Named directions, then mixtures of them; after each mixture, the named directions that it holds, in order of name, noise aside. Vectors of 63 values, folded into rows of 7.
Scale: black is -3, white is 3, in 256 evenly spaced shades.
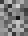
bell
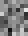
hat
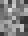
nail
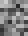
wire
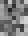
nail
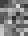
wire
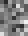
nail, wire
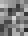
hat, wire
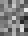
hat, nail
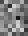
bell, nail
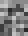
hat, wire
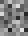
bell, hat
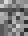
bell, wire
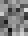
hat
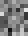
hat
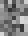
nail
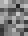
wire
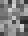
nail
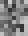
nail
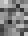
wire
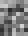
hat, wire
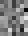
hat, nail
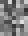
bell, nail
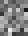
hat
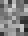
nail
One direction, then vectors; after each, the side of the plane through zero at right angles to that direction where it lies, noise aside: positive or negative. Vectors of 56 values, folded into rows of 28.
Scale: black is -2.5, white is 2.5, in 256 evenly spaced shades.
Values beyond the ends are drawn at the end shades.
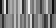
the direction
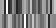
negative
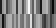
positive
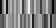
positive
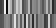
positive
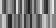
negative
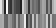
negative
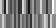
negative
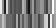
negative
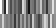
negative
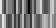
negative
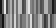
positive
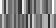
negative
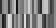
positive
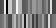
positive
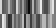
negative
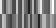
negative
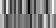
negative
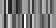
negative
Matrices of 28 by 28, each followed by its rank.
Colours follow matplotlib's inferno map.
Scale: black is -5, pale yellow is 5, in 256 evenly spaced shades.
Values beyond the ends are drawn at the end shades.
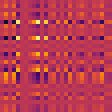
one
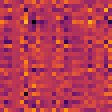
three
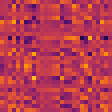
three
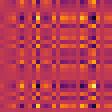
one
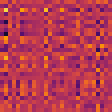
three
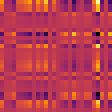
one
